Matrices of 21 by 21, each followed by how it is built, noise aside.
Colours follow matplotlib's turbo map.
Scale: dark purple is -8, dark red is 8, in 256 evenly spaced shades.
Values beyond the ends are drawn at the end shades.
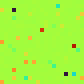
sparse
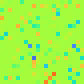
sparse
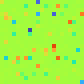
sparse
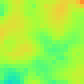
smooth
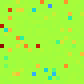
sparse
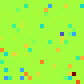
sparse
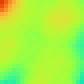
smooth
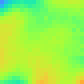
smooth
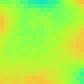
smooth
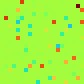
sparse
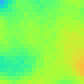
smooth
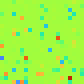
sparse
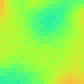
smooth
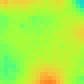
smooth
